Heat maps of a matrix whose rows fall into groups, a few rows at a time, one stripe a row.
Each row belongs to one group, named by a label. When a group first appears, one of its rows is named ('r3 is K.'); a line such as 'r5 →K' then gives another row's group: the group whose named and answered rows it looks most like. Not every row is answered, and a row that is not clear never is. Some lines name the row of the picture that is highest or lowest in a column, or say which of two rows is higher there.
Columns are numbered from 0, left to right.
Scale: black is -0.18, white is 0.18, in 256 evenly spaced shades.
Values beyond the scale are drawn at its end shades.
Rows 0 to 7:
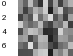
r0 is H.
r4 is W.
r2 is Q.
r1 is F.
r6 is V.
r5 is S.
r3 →S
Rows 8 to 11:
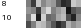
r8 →V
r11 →W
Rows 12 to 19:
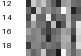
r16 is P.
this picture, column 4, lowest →17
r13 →F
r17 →P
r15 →P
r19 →F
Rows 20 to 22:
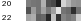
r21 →Q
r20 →F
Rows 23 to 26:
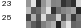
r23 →Q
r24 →S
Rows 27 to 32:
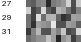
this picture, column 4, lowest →27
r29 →V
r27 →P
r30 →V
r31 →H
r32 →F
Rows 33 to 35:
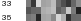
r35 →Q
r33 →V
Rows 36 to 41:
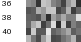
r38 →P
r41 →S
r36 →S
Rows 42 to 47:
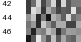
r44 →P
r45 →Q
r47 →H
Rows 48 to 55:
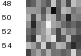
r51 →V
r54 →Q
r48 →H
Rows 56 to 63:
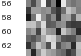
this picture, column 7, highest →56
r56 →F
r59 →Q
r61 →V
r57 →W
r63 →V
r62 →H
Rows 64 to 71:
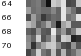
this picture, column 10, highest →66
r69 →F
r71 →H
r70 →V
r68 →H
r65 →F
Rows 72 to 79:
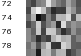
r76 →V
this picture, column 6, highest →77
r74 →P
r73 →W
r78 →F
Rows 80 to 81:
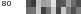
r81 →H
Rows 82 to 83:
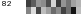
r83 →Q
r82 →H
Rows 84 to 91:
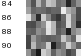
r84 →V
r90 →W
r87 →S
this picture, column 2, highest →84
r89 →P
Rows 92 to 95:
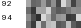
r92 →F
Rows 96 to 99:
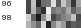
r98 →S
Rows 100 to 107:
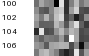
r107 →W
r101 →F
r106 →Q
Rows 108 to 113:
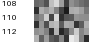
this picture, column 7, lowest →110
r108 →S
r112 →W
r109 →W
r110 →W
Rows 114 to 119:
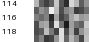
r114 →F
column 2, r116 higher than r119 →Yes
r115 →Q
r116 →W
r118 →H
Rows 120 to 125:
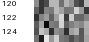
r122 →H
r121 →S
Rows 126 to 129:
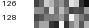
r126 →F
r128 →F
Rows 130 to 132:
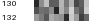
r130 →H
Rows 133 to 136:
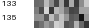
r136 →S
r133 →H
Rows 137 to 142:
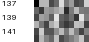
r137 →H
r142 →W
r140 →S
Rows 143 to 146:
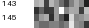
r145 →W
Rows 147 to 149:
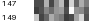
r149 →S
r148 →F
